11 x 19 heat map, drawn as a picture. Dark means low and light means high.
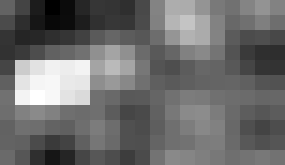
Slope: none. Ninth with the highest average: middle left. Odd patch: higher, in the middle left. Ninth with the lowest average: top left. Average level on the scale: 40%.
